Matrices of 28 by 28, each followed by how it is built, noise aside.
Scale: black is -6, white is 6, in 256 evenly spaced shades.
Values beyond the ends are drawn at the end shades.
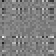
low rank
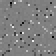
sparse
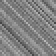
Toeplitz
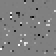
sparse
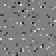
sparse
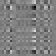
low rank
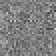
low rank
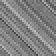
Toeplitz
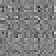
low rank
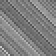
Toeplitz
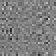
low rank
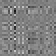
low rank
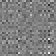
low rank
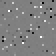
sparse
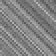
Toeplitz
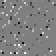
sparse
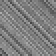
Toeplitz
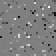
sparse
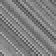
Toeplitz
